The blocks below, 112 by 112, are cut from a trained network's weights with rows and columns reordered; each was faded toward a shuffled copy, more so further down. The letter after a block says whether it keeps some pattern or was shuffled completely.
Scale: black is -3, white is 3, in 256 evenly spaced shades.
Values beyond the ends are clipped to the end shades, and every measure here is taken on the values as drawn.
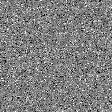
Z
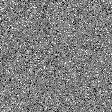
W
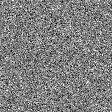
W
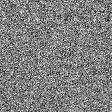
Z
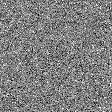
W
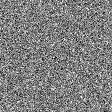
W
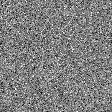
W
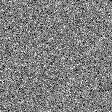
W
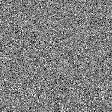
Z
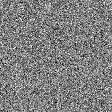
Z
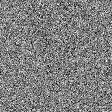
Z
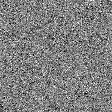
Z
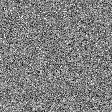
W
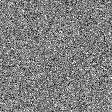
W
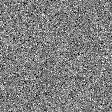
W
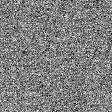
Z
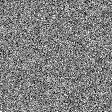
W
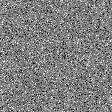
W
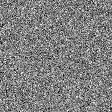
W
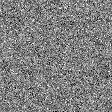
W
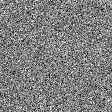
W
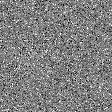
W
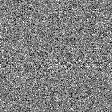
Z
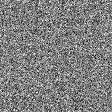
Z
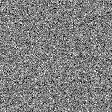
Z
